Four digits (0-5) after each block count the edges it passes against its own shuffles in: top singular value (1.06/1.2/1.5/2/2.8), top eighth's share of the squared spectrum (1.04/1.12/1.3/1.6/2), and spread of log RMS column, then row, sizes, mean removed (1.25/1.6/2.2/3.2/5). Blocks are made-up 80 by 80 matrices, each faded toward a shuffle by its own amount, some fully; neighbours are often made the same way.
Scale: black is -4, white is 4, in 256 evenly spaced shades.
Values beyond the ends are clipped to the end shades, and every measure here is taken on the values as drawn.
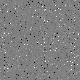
3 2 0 0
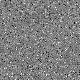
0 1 0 0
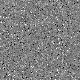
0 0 1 0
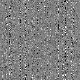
2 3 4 0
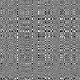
5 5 4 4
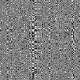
5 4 3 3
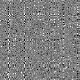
4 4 3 2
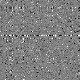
4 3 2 2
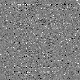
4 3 1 2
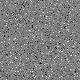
1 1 0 0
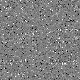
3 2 0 1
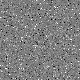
2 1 0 0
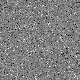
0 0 0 0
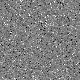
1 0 0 0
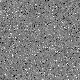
1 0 0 0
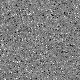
2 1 0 1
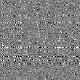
4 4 1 3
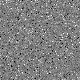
0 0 0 0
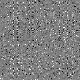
4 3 2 1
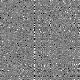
4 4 2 1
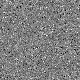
0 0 0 0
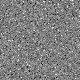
1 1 0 0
